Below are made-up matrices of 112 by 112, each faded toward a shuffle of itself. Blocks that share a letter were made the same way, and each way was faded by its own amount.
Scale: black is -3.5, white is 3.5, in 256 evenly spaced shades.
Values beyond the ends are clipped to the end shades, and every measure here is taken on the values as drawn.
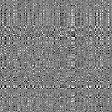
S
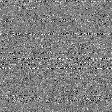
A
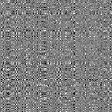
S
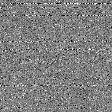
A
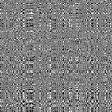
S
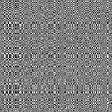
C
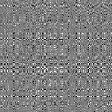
S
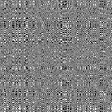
S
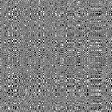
S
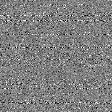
A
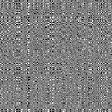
S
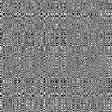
S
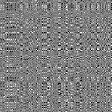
S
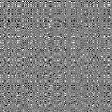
S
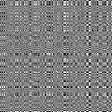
C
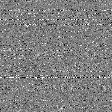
A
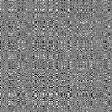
S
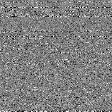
A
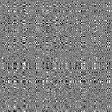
S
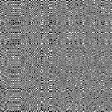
S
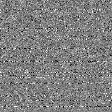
A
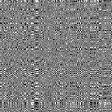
S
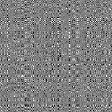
S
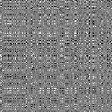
S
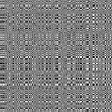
C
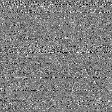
A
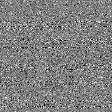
A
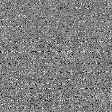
A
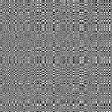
C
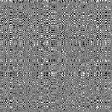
S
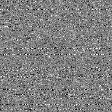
A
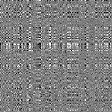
S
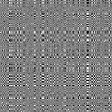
C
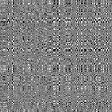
S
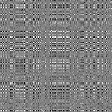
C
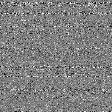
A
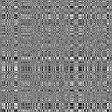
C
